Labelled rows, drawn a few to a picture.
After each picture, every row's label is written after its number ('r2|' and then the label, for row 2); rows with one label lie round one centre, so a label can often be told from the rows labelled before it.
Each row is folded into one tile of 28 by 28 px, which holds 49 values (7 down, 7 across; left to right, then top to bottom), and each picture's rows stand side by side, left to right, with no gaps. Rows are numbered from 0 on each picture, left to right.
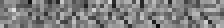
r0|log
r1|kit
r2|kit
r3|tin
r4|tin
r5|tin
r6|kit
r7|tin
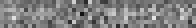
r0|log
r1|log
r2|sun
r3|kit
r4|log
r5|log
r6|log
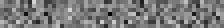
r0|sun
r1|kit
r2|log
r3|sun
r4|sun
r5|kit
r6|sun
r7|kit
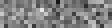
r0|log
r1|log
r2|kit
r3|tin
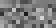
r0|sun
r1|log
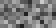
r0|sun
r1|tin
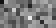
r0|kit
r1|tin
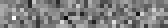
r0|log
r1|kit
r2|tin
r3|kit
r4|sun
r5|log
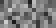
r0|tin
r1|kit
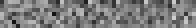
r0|tin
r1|sun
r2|kit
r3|kit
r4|kit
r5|kit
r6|kit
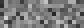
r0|kit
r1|sun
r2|sun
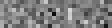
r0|log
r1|sun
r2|log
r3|sun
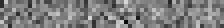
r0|kit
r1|kit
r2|log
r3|kit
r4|tin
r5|log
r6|kit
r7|log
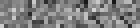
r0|log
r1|kit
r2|log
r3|tin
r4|tin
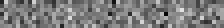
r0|kit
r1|kit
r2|log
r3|sun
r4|kit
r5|sun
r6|log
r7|kit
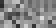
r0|tin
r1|log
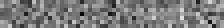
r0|sun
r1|kit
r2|sun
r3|sun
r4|kit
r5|log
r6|log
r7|tin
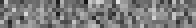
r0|kit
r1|log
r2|kit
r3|tin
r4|kit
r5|log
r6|kit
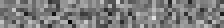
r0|sun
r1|sun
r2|tin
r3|sun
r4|kit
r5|log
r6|kit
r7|sun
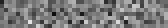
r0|kit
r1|sun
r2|sun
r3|sun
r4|tin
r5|kit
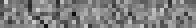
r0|kit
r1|tin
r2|kit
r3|log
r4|kit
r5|log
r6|kit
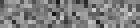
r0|tin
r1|sun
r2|kit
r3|tin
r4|log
